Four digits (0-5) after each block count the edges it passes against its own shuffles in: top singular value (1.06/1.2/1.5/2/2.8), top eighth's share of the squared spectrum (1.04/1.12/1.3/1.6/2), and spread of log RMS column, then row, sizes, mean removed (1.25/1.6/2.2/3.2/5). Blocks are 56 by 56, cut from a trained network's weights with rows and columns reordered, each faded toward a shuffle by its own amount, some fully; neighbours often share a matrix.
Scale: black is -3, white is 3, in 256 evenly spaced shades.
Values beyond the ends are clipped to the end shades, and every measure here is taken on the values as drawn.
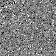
0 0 0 0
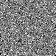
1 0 0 0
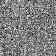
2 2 0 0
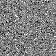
1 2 0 1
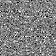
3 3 0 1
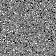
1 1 0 0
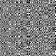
4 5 3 3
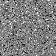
1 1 0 0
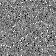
1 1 0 0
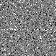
1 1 0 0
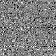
3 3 1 2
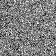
0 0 0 0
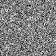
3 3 0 1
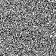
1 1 0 0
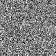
2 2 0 0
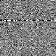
3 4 1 2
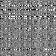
3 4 0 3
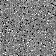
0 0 0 0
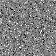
0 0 0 0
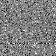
2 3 1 1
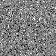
1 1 0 0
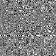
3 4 2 2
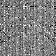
3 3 1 2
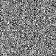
3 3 1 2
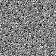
1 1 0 0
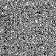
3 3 1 1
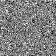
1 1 0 0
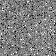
1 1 0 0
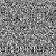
3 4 1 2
